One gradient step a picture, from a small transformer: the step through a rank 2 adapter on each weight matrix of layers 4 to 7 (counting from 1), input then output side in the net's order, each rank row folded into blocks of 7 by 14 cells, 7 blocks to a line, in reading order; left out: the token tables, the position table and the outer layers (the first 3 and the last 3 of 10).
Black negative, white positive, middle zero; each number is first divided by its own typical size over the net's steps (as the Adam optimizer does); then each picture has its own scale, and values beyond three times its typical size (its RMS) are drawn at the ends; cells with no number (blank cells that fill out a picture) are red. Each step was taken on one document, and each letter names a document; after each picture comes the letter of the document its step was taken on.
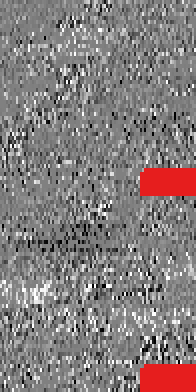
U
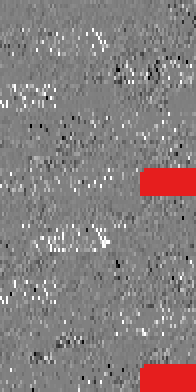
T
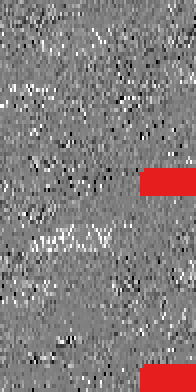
T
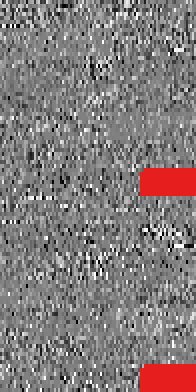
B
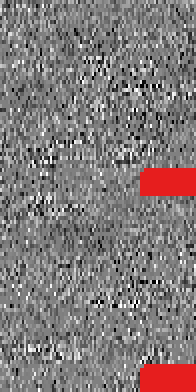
B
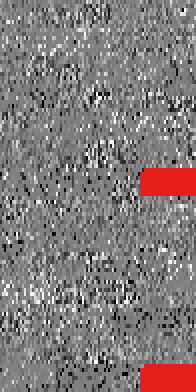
U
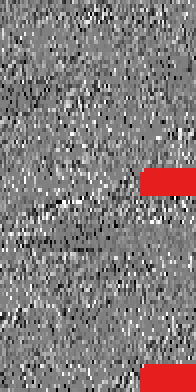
U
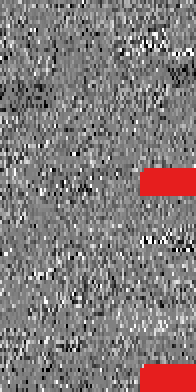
B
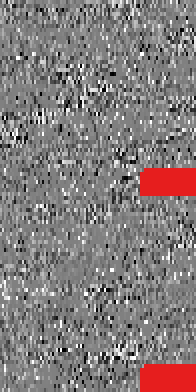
U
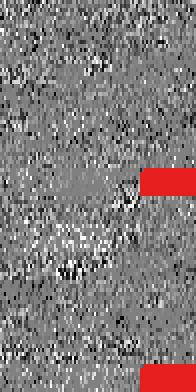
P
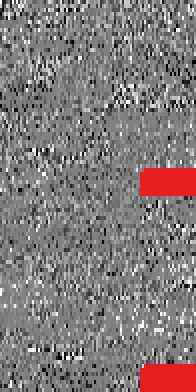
B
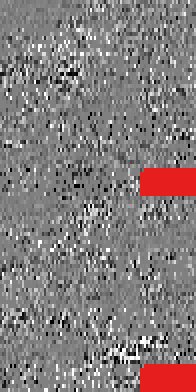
U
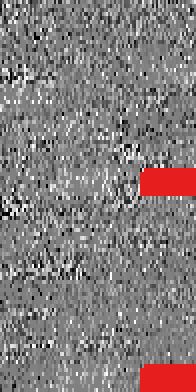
P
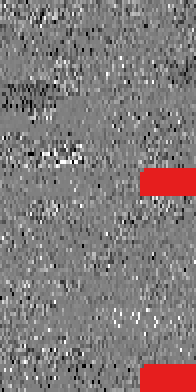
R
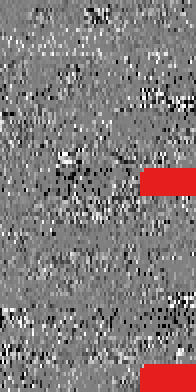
U
